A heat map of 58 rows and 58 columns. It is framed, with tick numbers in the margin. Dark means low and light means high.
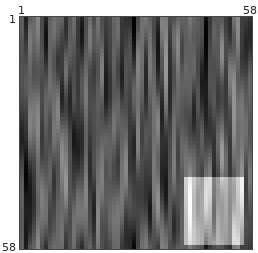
An odd patch, higher than its surroundings, sits in the bottom right. Streaks run downward. The ninth with the highest average is the bottom right. Neither half mirrors the other.
